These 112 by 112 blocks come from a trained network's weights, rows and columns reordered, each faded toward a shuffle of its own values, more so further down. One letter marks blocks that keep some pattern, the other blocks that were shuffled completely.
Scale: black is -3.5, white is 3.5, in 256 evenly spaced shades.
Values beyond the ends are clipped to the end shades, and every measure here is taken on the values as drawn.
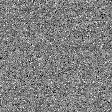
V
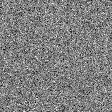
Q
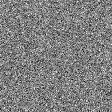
V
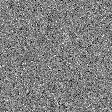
Q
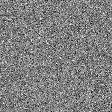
Q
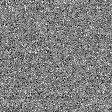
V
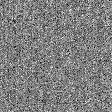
V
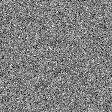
Q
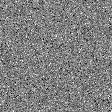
Q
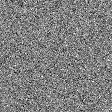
Q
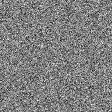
V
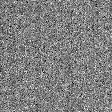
V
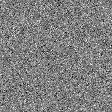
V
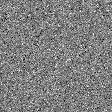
Q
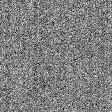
V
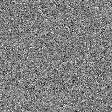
V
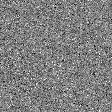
Q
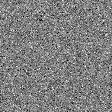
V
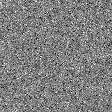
Q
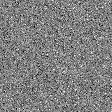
Q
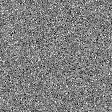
Q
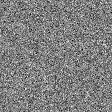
Q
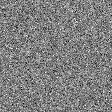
Q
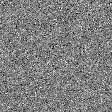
Q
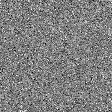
Q
